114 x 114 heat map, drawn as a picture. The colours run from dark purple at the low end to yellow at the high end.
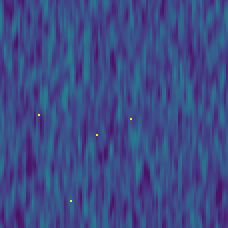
Histogram: heavy tails on both sides. Lone odd cells: 4, each higher than its neighbours. Average level on the scale: 20%. Slope: none. Grain: streaks running down.
